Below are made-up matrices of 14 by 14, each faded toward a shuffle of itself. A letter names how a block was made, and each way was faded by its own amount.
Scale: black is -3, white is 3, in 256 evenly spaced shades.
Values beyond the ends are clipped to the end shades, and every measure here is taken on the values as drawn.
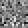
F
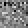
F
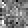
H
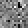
H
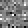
H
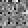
F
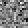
F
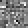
F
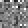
F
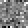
F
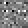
F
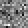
H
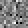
H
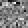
F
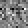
F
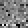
F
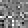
H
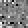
F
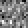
H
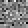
F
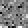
F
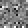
H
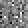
H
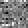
H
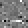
F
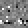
F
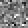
F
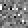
F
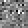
F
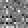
H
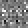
F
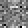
H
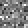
F
